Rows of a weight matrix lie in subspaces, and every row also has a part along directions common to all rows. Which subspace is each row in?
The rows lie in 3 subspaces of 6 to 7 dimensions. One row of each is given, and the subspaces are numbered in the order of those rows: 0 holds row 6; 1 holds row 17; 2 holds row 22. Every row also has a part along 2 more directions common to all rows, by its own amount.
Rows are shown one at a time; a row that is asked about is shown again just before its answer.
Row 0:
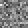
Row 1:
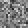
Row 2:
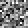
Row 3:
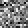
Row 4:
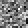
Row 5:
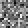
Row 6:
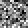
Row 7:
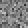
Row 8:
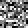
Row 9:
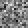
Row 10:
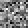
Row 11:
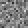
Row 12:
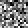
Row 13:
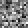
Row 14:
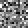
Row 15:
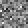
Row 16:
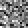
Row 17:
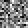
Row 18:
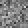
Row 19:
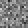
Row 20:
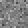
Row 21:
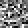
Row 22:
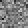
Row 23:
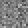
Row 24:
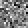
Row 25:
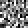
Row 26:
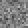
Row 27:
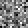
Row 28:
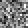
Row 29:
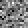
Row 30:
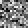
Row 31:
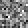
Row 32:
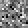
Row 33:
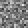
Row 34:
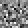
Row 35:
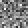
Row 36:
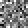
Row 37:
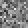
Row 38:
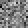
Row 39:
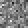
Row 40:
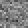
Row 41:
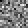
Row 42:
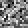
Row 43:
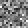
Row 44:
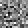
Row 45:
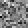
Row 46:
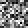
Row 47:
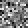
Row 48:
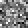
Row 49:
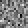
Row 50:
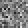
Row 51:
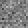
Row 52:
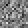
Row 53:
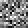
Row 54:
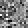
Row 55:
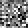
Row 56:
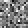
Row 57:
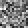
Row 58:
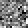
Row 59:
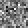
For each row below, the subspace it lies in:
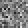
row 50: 0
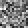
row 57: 0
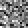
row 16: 0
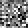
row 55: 0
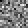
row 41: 2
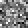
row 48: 2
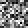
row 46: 2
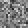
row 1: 1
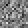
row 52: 1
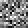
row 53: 1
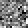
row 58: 0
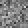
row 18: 1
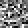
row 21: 1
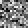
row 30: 0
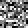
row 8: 0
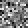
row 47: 2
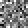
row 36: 2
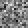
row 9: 0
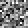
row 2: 2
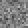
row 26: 0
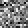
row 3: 1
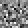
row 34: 1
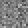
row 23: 0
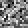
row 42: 2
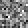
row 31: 0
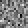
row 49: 2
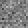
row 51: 1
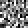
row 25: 2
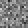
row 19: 1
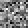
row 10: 1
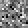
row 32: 1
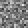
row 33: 2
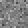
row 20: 2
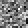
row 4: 0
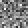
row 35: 0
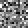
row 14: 1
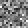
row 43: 1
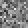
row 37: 1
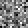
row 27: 0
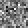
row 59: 2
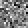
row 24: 1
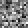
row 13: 1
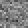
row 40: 0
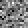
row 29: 2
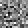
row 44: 1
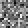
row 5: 2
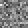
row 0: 1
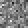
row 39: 2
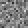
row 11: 2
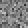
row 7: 2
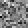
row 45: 1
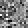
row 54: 2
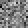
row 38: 1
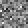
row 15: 0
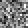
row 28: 0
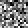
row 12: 0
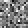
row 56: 1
